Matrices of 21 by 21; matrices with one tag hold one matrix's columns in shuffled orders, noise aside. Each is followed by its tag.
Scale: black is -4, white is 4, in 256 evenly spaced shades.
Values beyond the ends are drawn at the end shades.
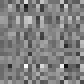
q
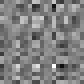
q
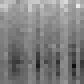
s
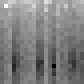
s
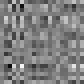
q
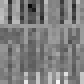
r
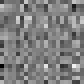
q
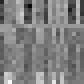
r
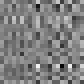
q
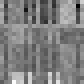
r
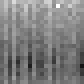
s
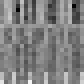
r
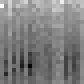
s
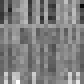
r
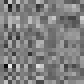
q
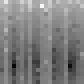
s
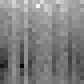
s
